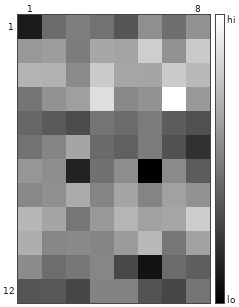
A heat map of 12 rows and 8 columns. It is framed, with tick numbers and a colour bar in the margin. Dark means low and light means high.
Ninth with the highest average: top right. Ninth with the lowest average: middle right. Stripes: horizontal, repeating 2 times.
